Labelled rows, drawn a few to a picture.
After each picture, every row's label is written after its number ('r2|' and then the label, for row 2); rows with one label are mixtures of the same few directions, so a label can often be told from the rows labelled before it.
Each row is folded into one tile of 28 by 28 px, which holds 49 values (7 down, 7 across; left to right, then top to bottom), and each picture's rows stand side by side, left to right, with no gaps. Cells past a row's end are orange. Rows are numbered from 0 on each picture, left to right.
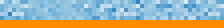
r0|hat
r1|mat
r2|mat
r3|mat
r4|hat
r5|mat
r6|mat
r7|hat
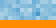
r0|mat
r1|hat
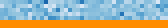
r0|mat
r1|mat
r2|hat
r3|mat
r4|hat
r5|mat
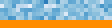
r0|mat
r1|mat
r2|hat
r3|mat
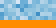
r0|mat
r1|hat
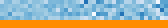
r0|hat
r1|mat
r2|hat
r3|hat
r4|hat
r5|mat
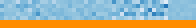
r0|mat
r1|hat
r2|mat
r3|hat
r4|hat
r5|hat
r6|hat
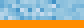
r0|mat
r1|hat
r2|mat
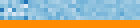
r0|hat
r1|mat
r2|mat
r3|hat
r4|hat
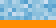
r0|hat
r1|mat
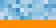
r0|mat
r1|mat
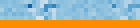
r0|hat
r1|mat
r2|mat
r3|hat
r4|mat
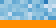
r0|hat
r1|mat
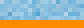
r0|hat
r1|hat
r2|hat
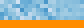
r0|mat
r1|mat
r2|hat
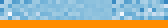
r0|hat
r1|hat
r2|hat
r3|mat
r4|hat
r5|hat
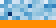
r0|hat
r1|mat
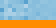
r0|hat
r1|hat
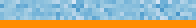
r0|mat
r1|hat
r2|mat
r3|mat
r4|hat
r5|mat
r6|hat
